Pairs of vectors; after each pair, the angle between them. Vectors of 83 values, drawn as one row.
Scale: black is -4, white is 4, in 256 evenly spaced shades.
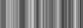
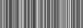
partly opposed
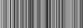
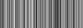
partly opposed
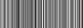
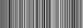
partly opposed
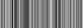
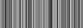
partly opposed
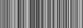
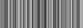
orthogonal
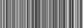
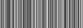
orthogonal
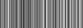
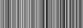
nearly opposite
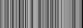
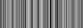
partly aligned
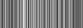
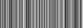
partly aligned
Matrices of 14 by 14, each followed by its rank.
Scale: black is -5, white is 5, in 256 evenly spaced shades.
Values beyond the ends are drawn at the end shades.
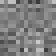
two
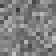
full rank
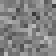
full rank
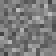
full rank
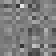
three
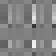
one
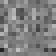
three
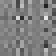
two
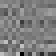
two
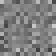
three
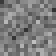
full rank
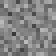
full rank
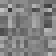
three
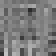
three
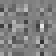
two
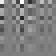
one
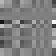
one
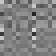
two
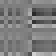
one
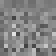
three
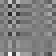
one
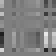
one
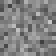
full rank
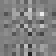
two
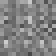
three
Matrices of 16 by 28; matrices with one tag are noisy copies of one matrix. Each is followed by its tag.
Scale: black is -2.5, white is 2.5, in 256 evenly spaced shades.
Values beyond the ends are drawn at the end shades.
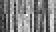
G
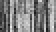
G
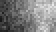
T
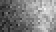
T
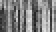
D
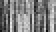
G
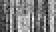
G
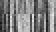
G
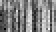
D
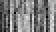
G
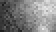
T
